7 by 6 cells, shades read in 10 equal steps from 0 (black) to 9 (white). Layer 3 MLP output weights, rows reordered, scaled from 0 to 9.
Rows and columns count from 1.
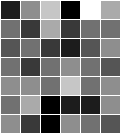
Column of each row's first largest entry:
5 3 6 4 4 2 1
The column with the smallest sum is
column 4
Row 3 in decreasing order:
5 4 3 3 2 1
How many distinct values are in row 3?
5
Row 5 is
5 5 4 7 4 5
